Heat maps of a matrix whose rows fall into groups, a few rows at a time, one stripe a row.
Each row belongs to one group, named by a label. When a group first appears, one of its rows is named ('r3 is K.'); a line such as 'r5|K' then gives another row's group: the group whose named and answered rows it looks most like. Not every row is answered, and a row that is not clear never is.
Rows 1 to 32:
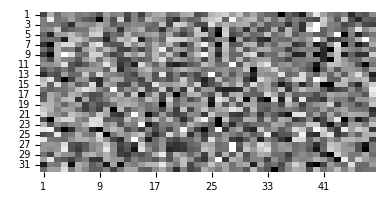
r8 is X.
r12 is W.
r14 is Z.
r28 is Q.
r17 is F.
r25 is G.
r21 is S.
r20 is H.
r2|H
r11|Q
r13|X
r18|F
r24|Z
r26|S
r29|X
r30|Z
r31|W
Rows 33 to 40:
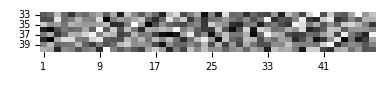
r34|G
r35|S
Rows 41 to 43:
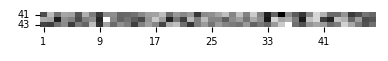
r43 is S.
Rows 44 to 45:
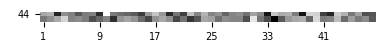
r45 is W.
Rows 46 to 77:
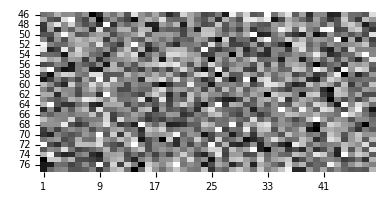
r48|S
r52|S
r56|W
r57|Z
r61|X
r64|Z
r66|S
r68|Q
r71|F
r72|S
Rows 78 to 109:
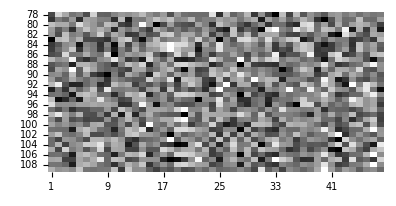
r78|F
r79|W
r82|X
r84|W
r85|W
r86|G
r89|W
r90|H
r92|Z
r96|S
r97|W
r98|H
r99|W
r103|X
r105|X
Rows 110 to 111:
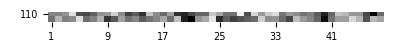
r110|Q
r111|F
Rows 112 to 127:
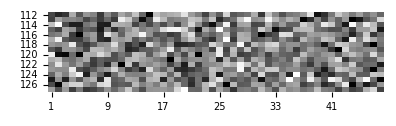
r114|Z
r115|W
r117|Z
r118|Q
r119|X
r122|H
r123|Q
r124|F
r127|W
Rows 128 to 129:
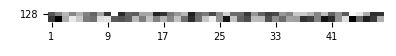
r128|S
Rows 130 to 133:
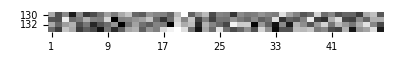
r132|H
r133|W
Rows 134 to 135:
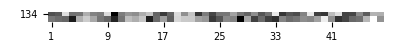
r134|G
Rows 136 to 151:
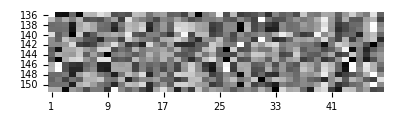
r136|S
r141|W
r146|Z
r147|Z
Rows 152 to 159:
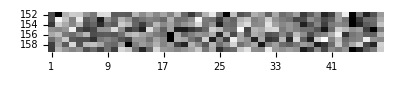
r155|Q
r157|H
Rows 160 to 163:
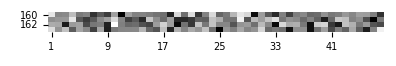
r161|Q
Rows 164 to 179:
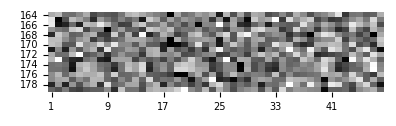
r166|S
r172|F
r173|Z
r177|F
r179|W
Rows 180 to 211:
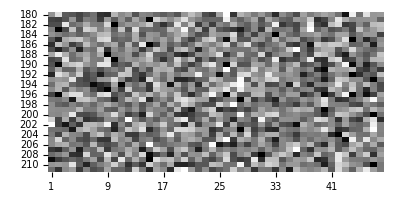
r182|G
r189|G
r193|Q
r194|H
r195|H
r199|F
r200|Q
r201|W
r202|S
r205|Z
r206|F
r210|Q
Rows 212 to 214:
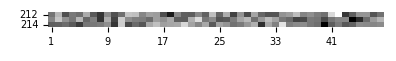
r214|W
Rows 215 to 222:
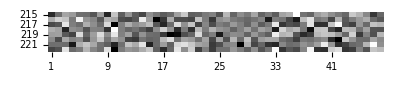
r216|S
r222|G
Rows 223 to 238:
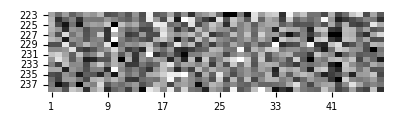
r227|X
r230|Q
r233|X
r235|W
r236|X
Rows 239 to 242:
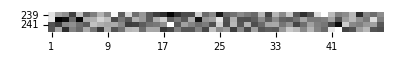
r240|S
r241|X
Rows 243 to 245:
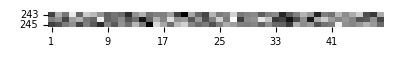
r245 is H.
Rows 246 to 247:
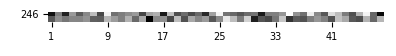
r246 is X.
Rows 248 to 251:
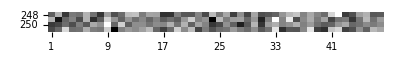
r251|G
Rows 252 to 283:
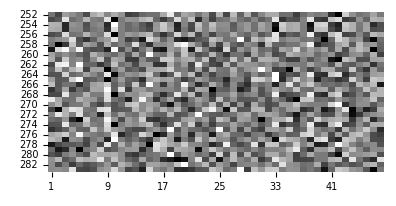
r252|X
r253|G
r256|G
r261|X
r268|G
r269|S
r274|G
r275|X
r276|S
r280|X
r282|W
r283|Q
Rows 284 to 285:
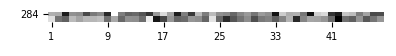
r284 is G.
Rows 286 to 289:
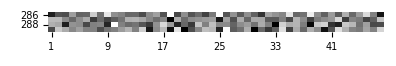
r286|X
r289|F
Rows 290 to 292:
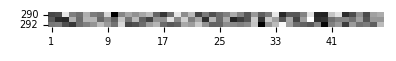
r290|G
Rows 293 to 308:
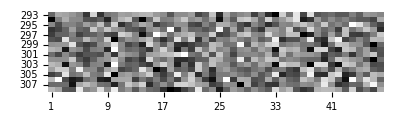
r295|S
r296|X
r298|G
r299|Q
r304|S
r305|G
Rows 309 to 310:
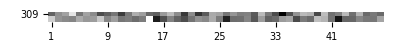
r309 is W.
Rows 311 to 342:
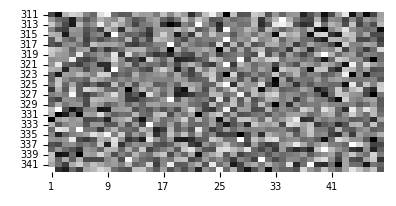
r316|H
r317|X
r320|Q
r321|Z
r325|Z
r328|X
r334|S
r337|S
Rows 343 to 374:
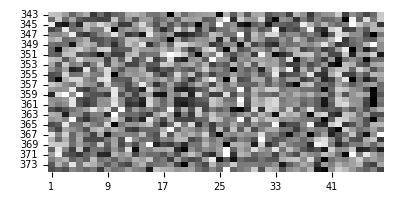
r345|S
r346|G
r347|Q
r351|W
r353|X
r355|G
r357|S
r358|Q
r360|Q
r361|Q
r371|Z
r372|F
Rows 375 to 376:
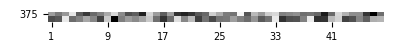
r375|Q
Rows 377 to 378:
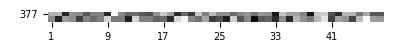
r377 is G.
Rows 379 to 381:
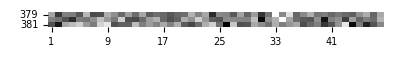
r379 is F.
